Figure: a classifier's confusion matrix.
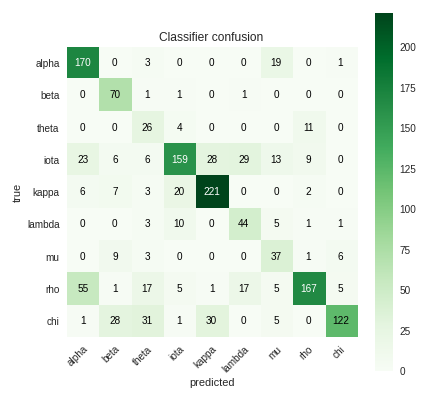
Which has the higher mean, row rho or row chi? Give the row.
rho
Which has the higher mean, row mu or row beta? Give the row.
beta
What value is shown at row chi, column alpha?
1
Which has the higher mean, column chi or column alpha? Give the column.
alpha
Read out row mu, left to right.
0 9 3 0 0 0 37 1 6
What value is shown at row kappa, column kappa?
221
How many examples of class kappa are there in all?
259
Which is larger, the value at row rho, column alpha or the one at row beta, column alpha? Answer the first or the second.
the first
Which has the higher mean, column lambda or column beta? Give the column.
beta
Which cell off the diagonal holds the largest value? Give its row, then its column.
rho, alpha
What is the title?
Classifier confusion
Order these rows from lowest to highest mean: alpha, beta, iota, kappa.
beta, alpha, kappa, iota
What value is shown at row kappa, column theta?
3
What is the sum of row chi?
218
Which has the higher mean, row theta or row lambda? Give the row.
lambda
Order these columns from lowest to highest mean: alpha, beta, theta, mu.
mu, theta, beta, alpha
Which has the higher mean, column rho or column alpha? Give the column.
alpha
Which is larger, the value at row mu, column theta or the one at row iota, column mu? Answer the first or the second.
the second
